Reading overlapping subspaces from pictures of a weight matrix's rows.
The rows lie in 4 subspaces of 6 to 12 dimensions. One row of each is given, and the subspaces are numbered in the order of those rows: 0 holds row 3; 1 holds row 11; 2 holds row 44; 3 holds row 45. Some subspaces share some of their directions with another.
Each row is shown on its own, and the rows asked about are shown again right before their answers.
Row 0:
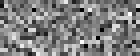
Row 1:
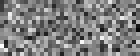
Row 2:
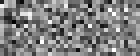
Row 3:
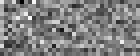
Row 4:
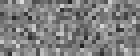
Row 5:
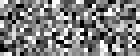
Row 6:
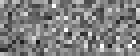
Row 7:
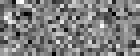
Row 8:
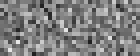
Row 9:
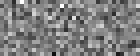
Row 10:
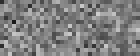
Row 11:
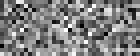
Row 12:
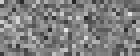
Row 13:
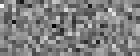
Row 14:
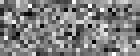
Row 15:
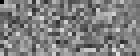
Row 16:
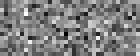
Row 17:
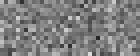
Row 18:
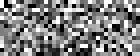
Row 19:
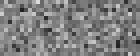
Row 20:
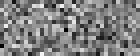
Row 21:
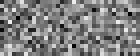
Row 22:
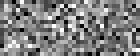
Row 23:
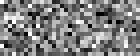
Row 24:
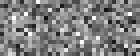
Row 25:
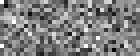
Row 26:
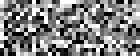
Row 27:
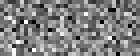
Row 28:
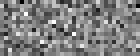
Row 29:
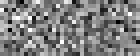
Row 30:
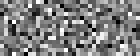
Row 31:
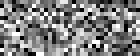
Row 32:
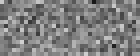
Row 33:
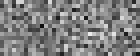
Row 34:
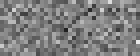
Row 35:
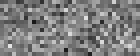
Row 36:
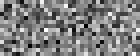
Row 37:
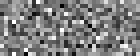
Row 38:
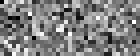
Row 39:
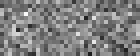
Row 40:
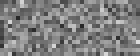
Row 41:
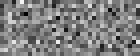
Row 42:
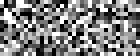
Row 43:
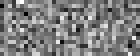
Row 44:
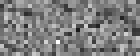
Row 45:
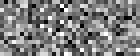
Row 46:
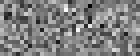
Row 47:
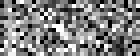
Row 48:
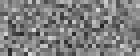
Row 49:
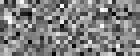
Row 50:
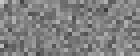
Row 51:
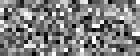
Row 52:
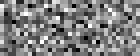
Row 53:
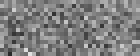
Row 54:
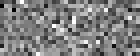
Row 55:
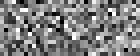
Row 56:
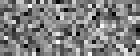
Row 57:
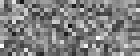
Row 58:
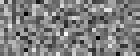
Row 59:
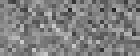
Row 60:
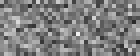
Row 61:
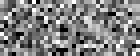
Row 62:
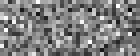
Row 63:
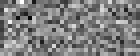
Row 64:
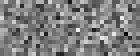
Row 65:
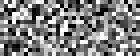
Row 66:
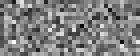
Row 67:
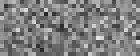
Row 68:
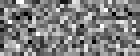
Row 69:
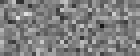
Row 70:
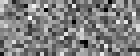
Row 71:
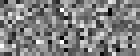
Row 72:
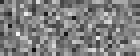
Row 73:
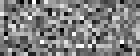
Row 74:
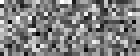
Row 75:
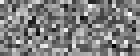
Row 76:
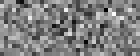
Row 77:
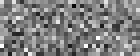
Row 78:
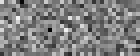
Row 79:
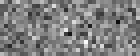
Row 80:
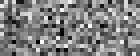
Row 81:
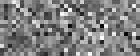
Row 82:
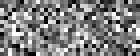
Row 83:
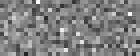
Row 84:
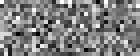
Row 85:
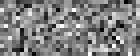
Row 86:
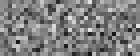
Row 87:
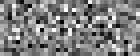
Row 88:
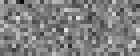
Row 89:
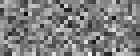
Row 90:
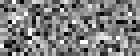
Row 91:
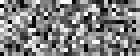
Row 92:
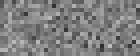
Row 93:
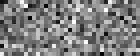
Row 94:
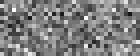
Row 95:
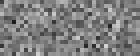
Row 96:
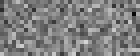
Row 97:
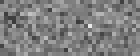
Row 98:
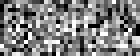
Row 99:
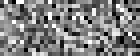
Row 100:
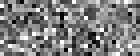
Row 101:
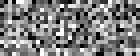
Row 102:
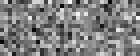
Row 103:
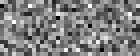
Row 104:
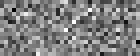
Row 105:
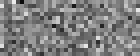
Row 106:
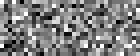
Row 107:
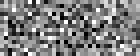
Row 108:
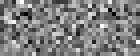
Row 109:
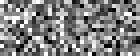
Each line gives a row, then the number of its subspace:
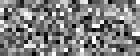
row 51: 2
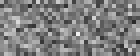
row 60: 0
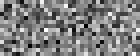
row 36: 2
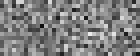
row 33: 2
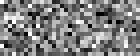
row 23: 3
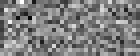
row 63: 0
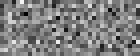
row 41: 1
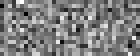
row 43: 2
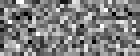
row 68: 1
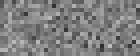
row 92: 1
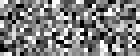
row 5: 1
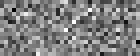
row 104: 1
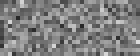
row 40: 3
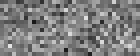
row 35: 2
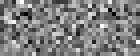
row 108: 1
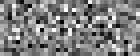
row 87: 2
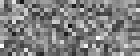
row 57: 1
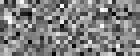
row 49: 3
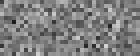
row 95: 2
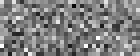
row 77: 0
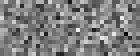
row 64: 2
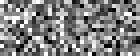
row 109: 2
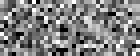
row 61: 3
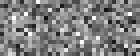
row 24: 3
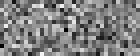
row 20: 2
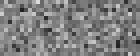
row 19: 2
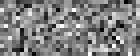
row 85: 2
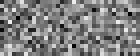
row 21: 3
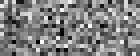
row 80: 3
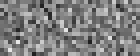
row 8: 2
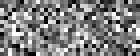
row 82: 0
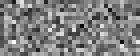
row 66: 3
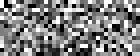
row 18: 0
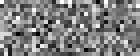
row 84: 0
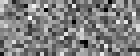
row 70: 1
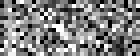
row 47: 3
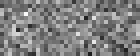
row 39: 3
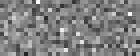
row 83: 0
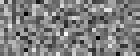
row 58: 3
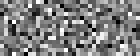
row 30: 0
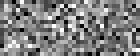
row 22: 2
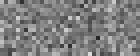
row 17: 3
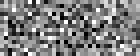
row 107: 0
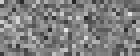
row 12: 3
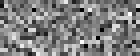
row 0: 1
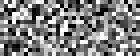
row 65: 0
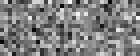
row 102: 3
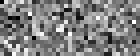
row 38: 3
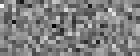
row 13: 1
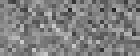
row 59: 2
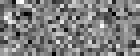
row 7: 3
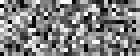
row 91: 0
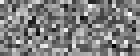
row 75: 2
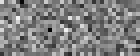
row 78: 3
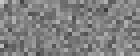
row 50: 1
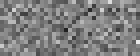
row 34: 1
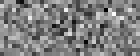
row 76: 1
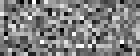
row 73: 0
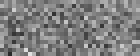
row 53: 0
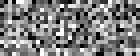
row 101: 3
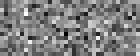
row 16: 3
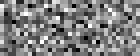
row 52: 3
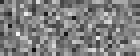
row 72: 3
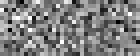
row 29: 2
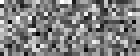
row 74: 0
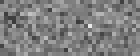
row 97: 3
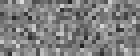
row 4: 3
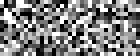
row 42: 3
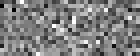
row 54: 1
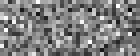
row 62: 2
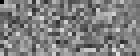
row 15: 0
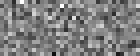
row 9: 3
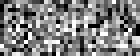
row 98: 2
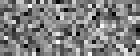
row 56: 0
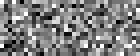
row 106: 1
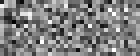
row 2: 0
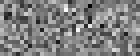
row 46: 2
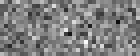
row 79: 1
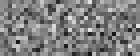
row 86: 2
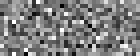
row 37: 0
